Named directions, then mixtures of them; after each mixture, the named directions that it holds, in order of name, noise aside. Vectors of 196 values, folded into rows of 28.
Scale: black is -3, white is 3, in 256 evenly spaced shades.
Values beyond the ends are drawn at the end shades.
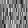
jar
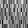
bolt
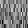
bolt, jar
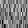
bolt, jar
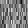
jar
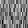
bolt, jar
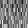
bolt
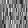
jar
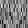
bolt, jar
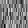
jar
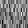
bolt, jar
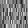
jar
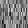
bolt, jar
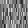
jar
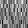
bolt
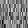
bolt, jar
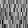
bolt, jar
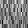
bolt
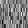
bolt, jar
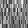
bolt, jar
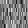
jar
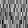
bolt, jar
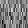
bolt, jar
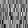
bolt, jar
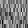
bolt, jar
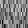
bolt, jar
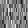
jar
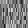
jar
